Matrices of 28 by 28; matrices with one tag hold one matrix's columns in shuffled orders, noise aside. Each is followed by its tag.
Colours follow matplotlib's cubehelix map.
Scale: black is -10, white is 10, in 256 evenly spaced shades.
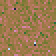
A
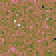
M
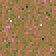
M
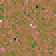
M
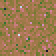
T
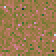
T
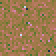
T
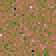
T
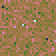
M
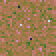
M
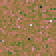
M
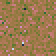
A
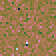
A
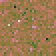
M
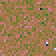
A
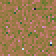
A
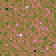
T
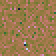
A
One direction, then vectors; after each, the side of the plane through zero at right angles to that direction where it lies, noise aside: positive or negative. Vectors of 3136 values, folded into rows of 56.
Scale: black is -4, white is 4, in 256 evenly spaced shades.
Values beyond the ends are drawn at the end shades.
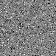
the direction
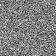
negative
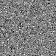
positive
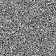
negative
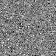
positive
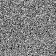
positive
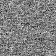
negative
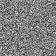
negative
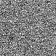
negative
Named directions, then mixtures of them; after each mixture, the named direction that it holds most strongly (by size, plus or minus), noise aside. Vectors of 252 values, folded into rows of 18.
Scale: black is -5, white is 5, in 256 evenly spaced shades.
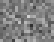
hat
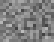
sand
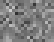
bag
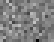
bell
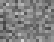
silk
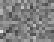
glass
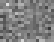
silk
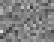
glass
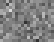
bag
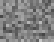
silk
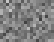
glass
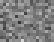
silk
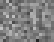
bell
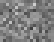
bag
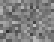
glass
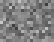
sand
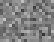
sand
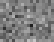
hat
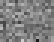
silk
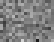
silk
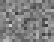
sand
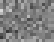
glass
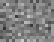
silk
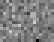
bell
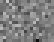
bell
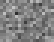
sand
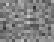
silk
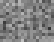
silk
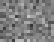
hat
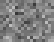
bag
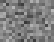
silk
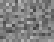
silk
